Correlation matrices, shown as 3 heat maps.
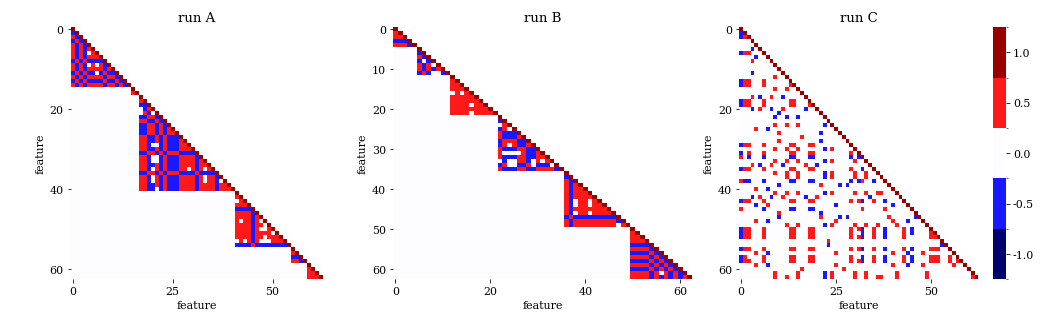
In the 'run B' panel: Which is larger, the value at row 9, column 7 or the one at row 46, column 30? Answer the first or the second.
the first
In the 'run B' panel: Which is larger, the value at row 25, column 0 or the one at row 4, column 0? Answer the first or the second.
the second
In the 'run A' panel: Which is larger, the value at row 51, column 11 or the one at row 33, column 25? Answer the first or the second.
the first
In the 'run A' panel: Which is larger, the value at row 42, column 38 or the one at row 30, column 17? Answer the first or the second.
the second
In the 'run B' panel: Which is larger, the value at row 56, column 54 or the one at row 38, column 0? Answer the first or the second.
the first
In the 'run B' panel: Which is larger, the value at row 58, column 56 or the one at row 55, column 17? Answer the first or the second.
the first
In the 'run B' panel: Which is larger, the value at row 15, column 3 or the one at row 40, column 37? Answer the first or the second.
the first
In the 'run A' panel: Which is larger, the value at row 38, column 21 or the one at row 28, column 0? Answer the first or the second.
the first
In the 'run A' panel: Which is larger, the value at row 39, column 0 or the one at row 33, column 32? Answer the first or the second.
the second
